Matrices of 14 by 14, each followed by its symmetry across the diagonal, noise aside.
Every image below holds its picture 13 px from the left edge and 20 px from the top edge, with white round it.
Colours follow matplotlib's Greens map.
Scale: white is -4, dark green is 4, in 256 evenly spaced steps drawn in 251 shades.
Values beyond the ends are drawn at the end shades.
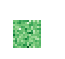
neither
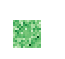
symmetric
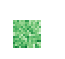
antisymmetric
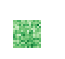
neither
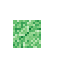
symmetric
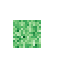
neither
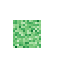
neither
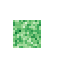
antisymmetric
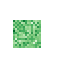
symmetric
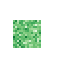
neither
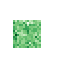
antisymmetric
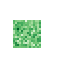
neither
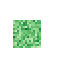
neither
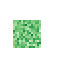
neither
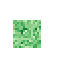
symmetric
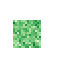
antisymmetric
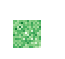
symmetric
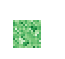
antisymmetric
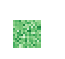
antisymmetric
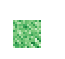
antisymmetric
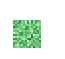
symmetric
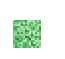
neither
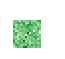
antisymmetric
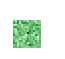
antisymmetric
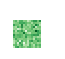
antisymmetric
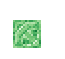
symmetric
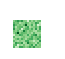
symmetric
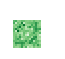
symmetric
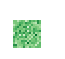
symmetric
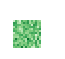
neither
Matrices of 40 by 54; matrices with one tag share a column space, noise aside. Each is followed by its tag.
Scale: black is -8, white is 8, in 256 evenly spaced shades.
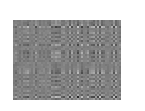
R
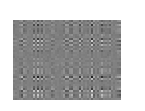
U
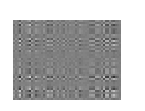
U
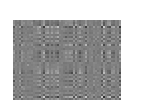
R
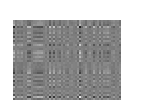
R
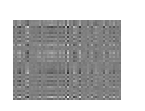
R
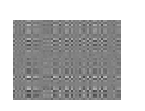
U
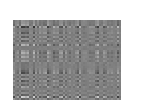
R
